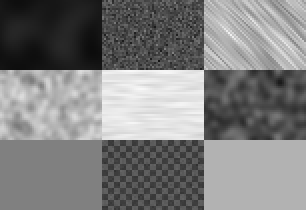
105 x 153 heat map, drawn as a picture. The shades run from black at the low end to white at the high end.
It is made of 3 by 3 panels. Panel 1,1: very low, smooth, faint in contrast. Panel 1,2: low, fine-grained. Panel 1,3: high, slanting down to the right. Panel 2,1: high, blotchy. Panel 2,2: very high, streaked across, faint in contrast. Panel 2,3: low, blotchy. Panel 3,1: middling, flat. Panel 3,2: low, checkered. Panel 3,3: high, flat.
